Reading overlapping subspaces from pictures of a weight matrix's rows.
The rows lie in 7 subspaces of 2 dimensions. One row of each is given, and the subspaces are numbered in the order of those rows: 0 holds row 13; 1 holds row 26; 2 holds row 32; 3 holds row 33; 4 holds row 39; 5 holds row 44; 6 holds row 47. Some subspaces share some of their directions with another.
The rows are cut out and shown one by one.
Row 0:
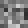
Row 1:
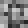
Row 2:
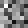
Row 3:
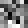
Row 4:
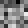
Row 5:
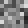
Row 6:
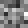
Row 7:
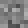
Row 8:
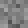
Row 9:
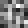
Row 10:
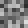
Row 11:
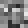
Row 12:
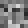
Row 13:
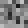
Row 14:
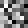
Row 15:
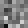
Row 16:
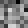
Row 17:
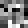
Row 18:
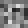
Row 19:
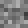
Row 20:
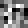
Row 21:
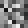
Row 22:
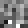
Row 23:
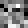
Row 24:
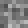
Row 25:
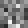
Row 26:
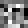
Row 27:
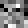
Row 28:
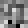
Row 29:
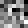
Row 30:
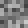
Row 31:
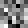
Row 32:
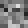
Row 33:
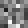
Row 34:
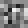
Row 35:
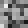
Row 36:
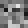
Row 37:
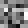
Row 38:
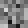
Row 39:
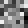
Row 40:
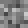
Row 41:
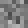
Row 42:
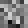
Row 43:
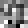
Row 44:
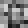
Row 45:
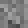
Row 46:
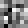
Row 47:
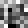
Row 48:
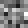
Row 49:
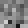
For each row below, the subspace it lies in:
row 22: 2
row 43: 2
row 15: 1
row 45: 0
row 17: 4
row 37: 4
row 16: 6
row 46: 1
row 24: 5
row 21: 5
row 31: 3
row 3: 0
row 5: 4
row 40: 6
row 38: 3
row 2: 5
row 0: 4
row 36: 2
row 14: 5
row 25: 3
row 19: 6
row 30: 4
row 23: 2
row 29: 3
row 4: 6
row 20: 1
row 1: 5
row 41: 0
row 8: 3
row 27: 2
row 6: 6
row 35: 5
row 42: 0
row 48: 6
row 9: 0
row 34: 1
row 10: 4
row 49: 2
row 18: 1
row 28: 2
